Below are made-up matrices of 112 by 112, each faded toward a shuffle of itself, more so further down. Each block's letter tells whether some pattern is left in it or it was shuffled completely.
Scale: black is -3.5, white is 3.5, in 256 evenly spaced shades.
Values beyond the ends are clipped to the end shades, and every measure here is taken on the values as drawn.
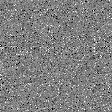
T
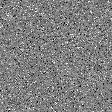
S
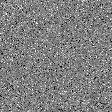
S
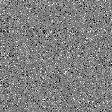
T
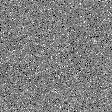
S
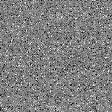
T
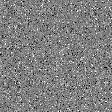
T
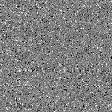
T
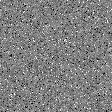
S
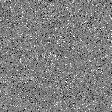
T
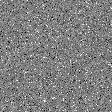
S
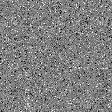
T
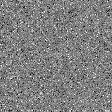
T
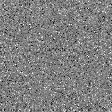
T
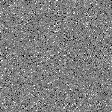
T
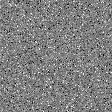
S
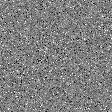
S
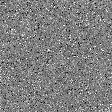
S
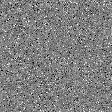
T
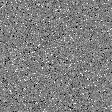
S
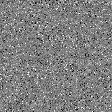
T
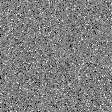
S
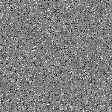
T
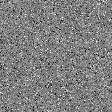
T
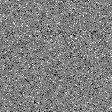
T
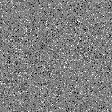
T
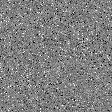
S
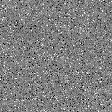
T
